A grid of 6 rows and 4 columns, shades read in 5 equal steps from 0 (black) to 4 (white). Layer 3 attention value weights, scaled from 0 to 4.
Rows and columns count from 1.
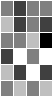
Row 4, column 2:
4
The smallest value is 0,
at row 3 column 4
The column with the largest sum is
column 3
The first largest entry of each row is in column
1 1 3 2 3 2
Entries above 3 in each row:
0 0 0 2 1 0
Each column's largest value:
3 4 4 4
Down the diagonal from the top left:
2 1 3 4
